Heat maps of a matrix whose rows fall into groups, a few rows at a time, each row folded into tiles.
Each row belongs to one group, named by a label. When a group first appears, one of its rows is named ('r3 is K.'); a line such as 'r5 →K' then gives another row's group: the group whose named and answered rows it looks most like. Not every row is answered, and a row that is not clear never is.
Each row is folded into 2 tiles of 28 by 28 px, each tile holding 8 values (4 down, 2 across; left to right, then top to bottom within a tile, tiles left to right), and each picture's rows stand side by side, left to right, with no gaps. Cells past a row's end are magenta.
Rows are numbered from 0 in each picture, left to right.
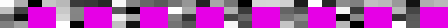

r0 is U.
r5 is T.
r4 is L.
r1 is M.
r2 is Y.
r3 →U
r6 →L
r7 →L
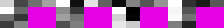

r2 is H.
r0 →U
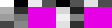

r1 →H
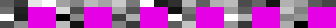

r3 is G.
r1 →L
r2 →T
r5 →M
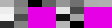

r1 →L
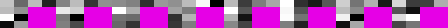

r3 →T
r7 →Y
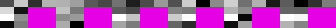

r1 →M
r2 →Y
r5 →Y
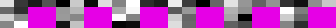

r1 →G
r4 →U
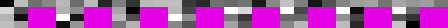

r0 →H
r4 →U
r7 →L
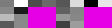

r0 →G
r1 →G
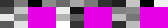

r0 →G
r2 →G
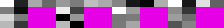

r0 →Y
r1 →L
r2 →U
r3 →T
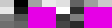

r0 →L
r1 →L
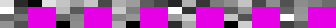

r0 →U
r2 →M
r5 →G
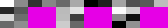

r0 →Y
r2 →U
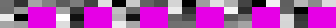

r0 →H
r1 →H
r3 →L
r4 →U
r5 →H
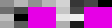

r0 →H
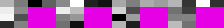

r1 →M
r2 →L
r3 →T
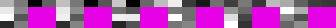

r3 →Y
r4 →H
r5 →U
